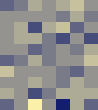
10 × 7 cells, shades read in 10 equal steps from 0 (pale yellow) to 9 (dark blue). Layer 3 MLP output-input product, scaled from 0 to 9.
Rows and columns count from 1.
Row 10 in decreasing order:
9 6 6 4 4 3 0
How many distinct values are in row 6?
5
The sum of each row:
27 29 29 33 31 29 29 27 28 32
